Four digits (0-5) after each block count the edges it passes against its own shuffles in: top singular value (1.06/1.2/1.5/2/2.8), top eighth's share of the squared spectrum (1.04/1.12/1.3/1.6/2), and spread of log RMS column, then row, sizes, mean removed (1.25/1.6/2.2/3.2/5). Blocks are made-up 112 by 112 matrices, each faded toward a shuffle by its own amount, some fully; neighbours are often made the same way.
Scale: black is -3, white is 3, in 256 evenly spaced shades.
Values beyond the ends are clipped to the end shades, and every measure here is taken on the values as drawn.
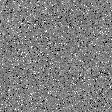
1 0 0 0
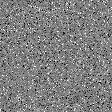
0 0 0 0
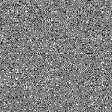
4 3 1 2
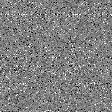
3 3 1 2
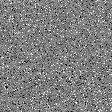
1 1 0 0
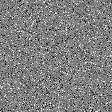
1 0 0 0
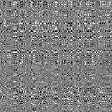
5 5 3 4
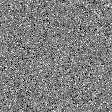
0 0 0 0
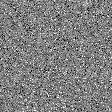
0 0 0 0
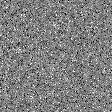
0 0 0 0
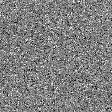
0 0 1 0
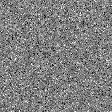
0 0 0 0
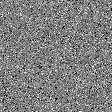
0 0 0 0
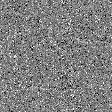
0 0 1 0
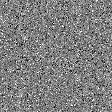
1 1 1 0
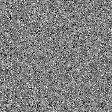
0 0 2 0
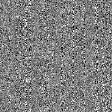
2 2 4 0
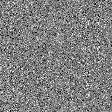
0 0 1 0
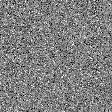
0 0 1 0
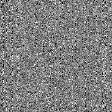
1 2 4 0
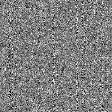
1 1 3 0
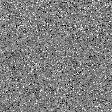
1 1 0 2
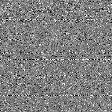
2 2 0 3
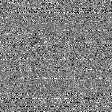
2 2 0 4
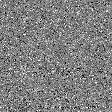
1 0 0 1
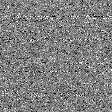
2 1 0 3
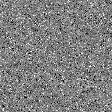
0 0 0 1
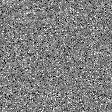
0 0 0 1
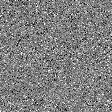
0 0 0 1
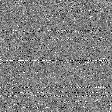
2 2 0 3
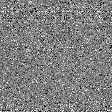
1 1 0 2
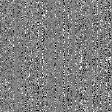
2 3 4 0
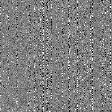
2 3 4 0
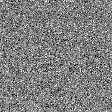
0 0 0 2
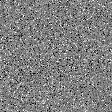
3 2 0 0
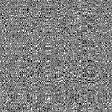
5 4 3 3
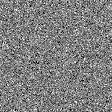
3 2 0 0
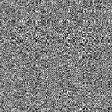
4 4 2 3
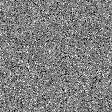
2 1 0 0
